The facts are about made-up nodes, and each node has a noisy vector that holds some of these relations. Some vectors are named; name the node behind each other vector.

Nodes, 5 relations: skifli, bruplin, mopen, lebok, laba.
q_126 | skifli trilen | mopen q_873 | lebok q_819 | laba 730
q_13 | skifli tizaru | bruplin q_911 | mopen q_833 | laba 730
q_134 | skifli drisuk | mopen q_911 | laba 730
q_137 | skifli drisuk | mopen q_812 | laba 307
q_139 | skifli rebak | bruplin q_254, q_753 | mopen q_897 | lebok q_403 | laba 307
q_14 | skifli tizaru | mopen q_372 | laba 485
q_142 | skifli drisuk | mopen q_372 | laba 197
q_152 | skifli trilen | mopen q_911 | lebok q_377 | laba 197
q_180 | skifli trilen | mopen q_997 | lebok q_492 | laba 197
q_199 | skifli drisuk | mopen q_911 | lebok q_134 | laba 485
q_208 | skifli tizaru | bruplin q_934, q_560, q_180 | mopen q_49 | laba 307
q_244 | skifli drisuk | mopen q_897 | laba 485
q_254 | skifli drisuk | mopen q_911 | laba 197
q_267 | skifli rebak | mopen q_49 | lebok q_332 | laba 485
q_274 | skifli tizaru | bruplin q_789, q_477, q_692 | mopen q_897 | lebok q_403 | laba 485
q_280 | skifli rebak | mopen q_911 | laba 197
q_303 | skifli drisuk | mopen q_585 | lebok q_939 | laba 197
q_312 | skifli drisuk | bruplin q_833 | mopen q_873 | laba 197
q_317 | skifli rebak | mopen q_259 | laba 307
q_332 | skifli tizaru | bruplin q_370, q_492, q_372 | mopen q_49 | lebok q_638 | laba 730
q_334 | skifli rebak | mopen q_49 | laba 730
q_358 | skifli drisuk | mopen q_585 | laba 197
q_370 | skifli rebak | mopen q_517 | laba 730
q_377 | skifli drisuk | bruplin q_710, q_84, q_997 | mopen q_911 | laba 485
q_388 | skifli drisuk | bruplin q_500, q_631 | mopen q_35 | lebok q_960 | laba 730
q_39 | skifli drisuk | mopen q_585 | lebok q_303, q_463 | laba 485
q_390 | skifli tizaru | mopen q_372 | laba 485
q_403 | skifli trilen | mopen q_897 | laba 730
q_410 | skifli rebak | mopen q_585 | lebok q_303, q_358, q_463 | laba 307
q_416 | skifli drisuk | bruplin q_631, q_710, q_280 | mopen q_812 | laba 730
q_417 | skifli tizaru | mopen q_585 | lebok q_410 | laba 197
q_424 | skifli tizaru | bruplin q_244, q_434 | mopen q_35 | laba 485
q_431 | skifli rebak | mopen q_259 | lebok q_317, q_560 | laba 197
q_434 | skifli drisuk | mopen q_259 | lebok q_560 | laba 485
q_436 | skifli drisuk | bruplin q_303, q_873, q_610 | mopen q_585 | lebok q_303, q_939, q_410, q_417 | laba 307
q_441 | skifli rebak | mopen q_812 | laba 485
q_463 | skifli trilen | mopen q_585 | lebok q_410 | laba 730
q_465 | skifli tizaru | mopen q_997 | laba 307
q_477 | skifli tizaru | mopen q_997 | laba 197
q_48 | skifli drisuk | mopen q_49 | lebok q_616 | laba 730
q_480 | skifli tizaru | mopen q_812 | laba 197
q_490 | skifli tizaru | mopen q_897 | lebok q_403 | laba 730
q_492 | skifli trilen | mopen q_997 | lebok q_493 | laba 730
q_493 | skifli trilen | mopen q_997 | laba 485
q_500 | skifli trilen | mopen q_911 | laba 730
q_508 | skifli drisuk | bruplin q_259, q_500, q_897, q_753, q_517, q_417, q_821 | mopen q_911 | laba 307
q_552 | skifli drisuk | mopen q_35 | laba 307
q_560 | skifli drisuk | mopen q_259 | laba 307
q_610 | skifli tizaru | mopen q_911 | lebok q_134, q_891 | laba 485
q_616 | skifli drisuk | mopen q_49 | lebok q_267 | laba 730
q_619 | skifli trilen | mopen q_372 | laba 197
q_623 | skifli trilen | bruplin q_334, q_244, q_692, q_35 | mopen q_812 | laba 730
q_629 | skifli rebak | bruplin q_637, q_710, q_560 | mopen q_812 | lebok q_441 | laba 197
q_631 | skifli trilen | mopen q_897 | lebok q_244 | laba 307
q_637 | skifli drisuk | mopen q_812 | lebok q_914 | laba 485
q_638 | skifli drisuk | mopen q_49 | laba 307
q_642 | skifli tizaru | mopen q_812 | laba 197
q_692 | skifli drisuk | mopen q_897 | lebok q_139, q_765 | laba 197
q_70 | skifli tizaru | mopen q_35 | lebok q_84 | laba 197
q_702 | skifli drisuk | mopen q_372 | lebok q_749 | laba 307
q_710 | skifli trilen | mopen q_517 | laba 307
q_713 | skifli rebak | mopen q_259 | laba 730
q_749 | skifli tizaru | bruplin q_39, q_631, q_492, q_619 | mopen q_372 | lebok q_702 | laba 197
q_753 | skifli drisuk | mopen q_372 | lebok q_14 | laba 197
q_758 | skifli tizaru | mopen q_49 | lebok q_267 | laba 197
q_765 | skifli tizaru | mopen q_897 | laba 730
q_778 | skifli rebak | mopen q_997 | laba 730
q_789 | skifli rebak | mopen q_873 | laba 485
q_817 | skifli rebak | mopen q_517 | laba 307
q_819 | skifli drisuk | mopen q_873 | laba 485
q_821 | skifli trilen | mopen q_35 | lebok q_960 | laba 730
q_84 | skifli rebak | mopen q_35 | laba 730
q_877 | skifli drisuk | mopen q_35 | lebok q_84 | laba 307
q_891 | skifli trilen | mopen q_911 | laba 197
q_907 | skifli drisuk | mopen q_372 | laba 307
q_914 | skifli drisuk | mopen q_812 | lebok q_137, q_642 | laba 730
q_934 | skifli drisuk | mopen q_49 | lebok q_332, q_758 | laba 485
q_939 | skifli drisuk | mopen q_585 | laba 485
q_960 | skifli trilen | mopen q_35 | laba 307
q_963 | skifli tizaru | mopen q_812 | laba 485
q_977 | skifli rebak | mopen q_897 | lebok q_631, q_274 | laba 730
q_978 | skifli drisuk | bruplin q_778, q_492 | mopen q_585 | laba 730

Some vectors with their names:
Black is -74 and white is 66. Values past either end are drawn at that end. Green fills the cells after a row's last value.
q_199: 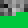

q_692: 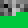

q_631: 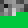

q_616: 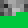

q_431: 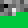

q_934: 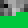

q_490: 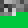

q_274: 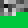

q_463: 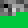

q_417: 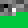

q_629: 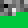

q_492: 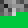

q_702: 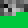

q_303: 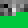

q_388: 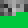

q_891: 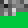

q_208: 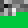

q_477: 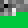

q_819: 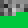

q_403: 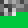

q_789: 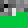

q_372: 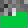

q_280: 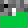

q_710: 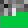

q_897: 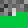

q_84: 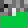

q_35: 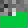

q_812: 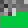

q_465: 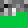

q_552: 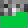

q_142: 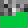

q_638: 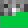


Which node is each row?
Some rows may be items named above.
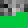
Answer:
q_199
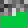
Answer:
q_765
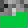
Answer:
q_332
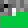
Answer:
q_334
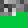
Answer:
q_490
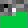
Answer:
q_417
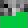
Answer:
q_637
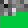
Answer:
q_891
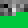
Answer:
q_303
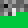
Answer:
q_911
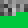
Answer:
q_978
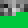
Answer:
q_877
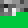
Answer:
q_139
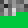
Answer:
q_960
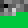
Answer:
q_610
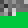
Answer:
q_812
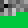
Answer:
q_424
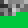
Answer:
q_312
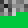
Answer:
q_623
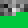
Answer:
q_753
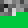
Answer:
q_977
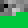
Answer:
q_267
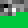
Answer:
q_410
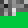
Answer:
q_619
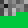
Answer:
q_493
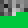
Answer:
q_244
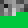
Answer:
q_631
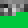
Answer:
q_436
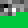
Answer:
q_410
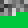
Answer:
q_765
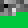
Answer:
q_70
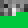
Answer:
q_560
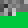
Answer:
q_585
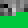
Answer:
q_39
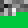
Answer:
q_208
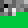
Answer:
q_441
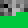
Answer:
q_434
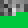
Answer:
q_134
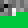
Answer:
q_334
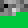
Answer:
q_758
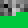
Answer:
q_692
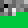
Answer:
q_441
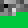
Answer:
q_70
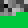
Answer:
q_749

